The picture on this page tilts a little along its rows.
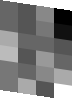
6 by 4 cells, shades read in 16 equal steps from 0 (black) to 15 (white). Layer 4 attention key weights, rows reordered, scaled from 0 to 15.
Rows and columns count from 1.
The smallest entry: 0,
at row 1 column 4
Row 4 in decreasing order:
11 9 6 5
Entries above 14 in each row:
0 0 0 0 0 1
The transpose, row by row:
6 6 10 11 7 7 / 5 5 6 5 6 10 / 8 7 6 9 8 5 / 0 1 5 6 10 15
